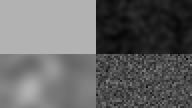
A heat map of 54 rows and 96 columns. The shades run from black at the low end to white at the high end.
The table splits into 2 rows of 2 panels. Panel 1,1: high, flat. Panel 1,2: very low, blotchy, faint in contrast. Panel 2,1: middling, smooth. Panel 2,2: low, fine-grained.
